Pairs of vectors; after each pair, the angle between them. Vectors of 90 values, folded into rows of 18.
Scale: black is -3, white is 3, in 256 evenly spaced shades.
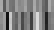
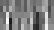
nearly opposite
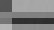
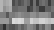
nearly opposite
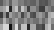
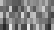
nearly opposite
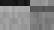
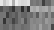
nearly opposite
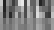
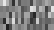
orthogonal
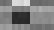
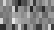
partly opposed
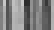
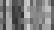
nearly opposite
